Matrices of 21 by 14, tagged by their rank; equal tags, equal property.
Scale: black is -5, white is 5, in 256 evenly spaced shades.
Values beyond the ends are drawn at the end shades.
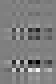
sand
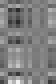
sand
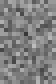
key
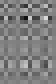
sand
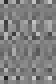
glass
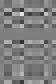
sand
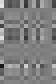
sand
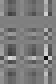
sand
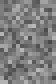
key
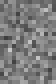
key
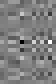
glass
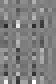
glass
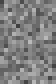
key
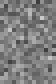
key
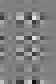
sand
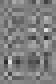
glass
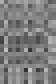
glass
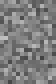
key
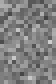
key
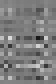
glass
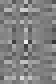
glass
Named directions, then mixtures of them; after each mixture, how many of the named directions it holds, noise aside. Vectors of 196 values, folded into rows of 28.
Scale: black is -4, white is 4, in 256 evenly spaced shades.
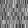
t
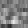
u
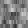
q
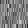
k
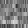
two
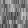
one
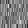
one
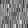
one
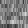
three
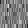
one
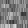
three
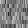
three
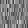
one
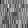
two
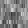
one
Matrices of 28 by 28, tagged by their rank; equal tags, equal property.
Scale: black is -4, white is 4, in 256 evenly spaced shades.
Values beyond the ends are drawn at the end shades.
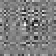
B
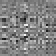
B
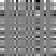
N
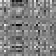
B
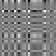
N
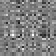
B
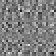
B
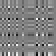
N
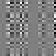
N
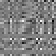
B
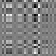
N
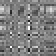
B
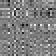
B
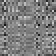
B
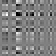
N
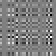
N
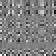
B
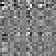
B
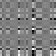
N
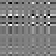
N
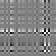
N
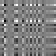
N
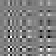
N
